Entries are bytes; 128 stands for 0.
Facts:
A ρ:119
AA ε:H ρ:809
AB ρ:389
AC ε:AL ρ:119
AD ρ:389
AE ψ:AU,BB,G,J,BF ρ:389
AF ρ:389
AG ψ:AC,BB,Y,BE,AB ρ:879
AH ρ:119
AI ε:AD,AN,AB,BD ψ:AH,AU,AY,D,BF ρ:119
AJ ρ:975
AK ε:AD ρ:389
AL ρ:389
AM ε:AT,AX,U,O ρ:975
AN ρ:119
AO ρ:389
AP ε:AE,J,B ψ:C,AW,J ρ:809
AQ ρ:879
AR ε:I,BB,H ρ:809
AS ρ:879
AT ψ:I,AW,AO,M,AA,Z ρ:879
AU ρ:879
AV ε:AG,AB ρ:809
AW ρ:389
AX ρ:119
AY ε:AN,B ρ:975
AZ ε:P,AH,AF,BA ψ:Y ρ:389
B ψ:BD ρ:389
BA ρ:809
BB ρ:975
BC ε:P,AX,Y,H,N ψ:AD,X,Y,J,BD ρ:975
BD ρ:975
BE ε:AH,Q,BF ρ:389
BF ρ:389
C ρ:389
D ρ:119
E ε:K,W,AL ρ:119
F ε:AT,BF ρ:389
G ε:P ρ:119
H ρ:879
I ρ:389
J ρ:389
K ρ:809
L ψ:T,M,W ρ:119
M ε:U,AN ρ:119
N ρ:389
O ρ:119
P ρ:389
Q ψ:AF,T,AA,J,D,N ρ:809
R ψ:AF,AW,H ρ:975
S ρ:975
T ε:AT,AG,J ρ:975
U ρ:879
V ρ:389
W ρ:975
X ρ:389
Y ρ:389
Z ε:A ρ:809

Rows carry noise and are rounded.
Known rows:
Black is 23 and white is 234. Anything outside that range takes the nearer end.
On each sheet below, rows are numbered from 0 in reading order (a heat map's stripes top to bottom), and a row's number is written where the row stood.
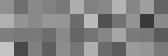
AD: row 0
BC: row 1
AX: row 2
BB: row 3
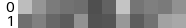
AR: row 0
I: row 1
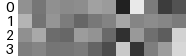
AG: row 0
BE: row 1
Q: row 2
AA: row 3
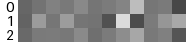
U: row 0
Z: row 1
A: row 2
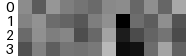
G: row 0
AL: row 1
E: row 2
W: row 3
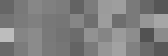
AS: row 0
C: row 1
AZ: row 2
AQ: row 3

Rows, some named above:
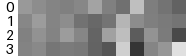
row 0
B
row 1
F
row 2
AM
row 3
AA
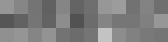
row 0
P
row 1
H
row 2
F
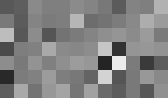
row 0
D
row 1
J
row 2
Y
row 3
T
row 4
AG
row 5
M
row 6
R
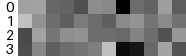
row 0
K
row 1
BA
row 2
L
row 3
W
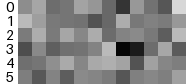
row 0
Q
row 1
AR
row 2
AP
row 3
W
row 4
AY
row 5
AH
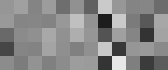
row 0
AV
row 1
AE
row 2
AI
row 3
T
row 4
AG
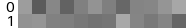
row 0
BF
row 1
V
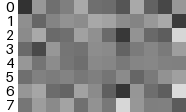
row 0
AT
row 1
BD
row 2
Q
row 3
AU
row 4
X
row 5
C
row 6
Q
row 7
AK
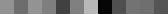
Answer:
AC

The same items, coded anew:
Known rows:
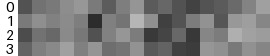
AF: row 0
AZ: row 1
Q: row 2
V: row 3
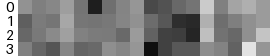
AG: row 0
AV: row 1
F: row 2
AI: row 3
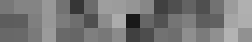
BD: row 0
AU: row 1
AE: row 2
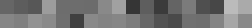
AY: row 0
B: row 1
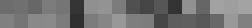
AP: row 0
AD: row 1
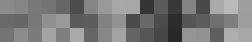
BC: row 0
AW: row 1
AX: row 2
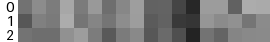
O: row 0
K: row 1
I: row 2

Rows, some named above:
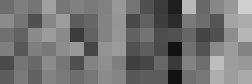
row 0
AM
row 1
M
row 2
J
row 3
H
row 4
Q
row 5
R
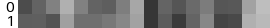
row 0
BF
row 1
AY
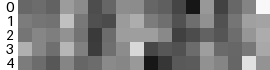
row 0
T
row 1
BB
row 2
BD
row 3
AC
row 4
AI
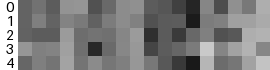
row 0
Z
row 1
R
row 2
AY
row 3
AG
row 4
AM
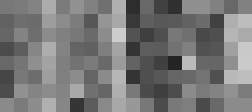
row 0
AL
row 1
D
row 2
G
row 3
BF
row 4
F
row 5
AH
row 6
P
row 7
Y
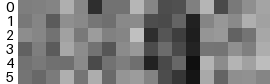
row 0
BE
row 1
L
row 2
E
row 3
W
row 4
AT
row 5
AR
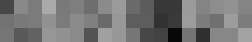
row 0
BA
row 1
AK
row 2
AA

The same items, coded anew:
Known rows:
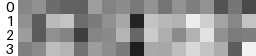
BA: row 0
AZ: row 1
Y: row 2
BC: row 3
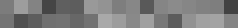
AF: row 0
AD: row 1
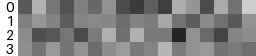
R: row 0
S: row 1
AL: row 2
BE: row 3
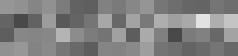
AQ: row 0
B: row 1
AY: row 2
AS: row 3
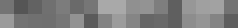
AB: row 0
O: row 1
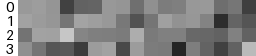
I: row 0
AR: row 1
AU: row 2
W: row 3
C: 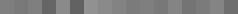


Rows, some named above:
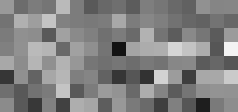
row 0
M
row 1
AU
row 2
AM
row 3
BC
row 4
G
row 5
AP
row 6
AK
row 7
K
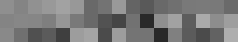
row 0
D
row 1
L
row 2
W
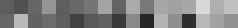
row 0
B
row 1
AT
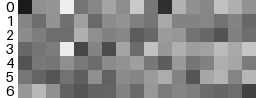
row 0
AE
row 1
F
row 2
Z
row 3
AG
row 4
J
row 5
BD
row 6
H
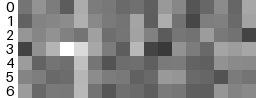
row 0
T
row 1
AY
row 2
AH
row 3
AI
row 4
M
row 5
Z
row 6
M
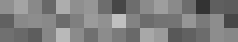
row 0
AA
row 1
BF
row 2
AV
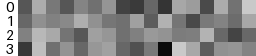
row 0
R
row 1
AY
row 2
BB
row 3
Q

